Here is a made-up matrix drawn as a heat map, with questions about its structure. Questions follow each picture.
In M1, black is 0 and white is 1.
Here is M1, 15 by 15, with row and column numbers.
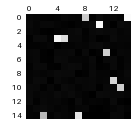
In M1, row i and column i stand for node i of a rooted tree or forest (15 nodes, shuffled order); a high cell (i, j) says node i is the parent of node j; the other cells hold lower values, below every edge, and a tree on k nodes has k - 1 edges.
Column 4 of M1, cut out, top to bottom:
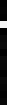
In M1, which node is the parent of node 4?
3
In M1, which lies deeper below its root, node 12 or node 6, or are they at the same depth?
node 12
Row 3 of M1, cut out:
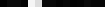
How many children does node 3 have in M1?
2
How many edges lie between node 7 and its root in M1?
2
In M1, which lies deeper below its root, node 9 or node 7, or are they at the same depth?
node 7
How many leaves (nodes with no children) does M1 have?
8
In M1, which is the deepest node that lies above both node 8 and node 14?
0
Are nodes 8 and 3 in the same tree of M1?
no
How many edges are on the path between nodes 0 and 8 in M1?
1
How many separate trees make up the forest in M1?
5
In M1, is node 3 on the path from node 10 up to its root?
no
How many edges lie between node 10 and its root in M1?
1
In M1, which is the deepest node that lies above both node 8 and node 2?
0
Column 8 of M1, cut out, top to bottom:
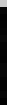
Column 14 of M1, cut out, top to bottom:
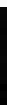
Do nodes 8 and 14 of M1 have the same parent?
yes
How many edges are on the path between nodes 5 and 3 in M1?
1
